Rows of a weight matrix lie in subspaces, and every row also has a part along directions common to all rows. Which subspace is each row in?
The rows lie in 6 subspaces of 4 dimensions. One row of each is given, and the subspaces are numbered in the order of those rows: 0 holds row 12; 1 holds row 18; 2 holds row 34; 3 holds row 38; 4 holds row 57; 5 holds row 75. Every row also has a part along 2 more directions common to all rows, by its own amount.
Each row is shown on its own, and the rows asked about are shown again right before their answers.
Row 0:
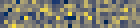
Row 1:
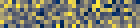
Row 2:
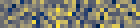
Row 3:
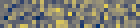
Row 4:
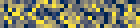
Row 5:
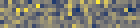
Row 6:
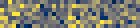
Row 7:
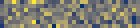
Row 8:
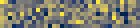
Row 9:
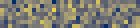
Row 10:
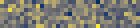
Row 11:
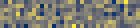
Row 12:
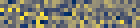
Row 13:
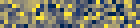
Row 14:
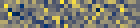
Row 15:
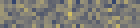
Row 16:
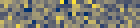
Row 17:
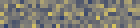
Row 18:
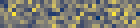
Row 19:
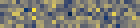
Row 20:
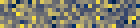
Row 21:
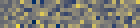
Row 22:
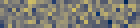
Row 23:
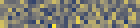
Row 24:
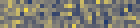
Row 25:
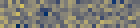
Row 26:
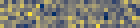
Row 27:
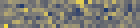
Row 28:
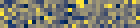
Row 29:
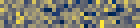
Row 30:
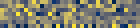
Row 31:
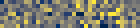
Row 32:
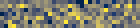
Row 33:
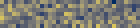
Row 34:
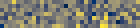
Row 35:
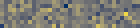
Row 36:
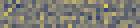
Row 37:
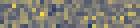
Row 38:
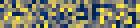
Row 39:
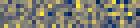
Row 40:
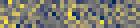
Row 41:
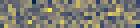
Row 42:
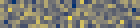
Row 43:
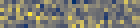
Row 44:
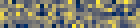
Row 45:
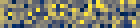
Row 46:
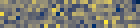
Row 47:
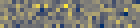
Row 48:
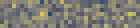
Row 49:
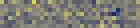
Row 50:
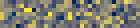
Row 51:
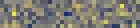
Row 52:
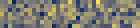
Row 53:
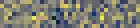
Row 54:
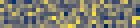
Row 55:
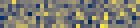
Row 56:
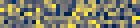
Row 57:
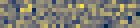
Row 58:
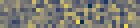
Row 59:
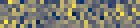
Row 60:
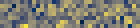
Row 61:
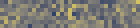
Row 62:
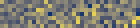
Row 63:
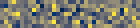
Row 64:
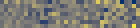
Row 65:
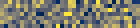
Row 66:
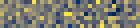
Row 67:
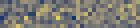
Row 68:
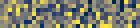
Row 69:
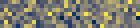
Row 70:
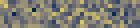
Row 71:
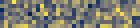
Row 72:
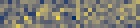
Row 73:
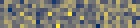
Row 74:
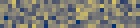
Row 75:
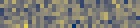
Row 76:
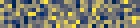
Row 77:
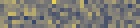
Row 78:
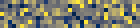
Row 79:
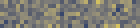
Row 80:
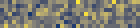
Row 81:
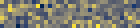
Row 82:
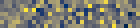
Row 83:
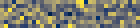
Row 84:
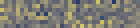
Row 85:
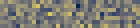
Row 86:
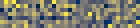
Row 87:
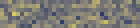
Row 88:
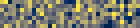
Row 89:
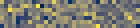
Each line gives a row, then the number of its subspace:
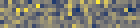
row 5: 5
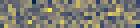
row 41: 2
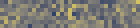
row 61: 0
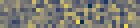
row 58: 3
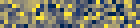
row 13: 3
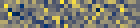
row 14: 1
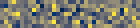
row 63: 1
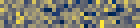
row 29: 2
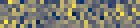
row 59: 0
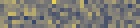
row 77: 5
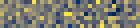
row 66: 2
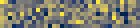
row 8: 4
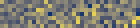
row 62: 3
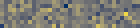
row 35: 2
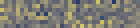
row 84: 0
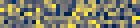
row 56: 3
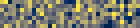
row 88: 4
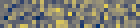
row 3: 3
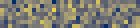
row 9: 4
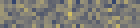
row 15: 1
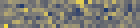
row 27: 5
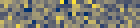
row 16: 1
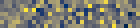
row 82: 3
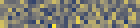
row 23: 4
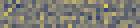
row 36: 5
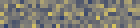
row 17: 5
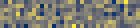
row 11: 4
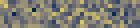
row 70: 1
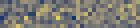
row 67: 5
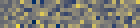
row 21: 0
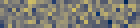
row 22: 4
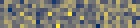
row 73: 2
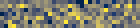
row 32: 5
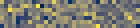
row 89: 2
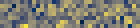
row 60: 3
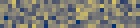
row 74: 3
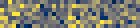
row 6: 0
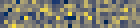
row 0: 5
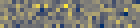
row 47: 2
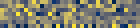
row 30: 4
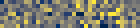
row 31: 2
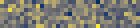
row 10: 2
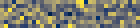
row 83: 5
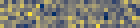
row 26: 0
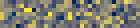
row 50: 1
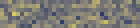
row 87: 0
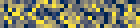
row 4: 1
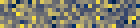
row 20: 1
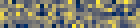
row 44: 4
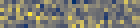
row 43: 0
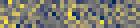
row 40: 0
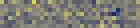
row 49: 2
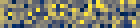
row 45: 4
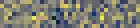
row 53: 3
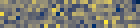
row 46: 0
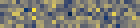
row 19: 1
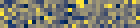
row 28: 5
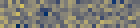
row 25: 0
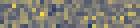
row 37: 3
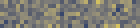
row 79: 0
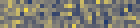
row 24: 5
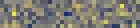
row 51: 0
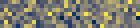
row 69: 1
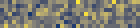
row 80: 1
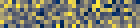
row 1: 1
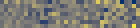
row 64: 0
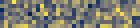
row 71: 4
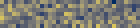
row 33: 2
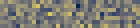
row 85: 2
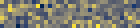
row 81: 2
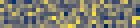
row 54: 3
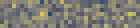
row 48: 3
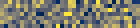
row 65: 1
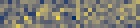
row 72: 5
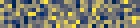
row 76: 3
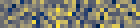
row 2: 3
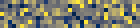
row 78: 5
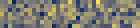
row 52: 4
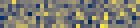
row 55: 2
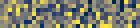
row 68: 4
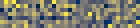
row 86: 5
